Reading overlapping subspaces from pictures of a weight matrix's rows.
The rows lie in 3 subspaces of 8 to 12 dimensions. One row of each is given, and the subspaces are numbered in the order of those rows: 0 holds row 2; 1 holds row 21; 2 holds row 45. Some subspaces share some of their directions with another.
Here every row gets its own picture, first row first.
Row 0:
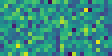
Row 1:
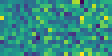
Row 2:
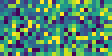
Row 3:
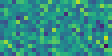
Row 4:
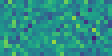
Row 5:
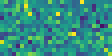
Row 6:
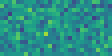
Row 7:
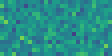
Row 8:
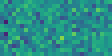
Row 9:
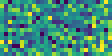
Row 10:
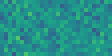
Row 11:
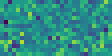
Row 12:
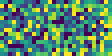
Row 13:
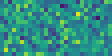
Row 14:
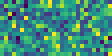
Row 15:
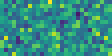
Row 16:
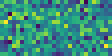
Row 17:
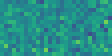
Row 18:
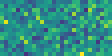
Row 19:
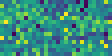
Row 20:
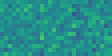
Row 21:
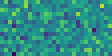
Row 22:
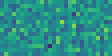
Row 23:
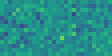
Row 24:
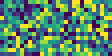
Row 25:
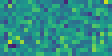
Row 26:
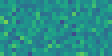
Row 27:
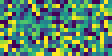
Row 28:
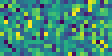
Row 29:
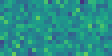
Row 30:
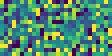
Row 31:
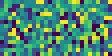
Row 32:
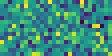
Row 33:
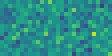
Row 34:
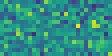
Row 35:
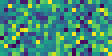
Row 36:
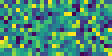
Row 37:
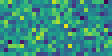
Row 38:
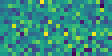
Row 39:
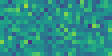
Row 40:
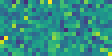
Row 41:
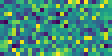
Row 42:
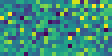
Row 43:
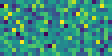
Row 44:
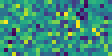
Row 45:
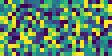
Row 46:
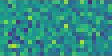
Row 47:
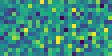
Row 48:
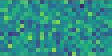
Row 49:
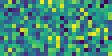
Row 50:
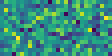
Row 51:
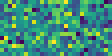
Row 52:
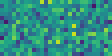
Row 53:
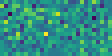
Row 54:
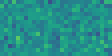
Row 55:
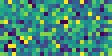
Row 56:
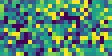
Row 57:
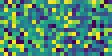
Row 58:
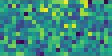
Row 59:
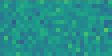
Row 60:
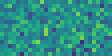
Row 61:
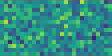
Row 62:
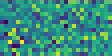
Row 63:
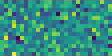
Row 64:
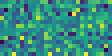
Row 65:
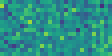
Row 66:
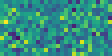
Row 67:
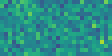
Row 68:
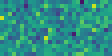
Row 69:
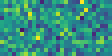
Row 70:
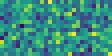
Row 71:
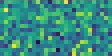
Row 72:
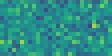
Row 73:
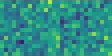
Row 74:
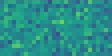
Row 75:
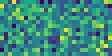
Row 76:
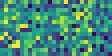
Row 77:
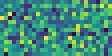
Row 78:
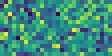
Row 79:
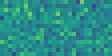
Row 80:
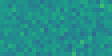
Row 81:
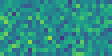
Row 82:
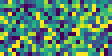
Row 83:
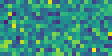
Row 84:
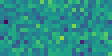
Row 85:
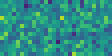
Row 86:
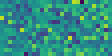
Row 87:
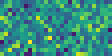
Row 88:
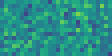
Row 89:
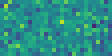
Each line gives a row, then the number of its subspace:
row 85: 1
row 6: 1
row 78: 1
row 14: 2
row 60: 1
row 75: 1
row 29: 2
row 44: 1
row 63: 2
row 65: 1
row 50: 1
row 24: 1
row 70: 2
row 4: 1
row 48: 1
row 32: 1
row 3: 1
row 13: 0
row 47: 2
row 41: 2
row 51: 1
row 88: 1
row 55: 1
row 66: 1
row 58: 1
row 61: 1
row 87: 2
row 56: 1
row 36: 1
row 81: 2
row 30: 2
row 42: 1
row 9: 1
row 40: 1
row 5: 1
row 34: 2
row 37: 0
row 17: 2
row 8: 1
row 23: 1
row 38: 0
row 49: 2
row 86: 1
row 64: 2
